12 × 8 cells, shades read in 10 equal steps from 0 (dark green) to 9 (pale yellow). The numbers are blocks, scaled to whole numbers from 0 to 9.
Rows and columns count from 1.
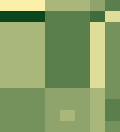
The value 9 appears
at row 1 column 1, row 1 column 2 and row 1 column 3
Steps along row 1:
same same down same same down down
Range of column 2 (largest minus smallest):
9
